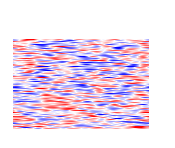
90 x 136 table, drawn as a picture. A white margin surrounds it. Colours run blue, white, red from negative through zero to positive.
There is no overall slope. The halves do not mirror each other. The grain runs across in streaks. On average the colour sits 50% of the way up the scale. The histogram is bell-shaped.
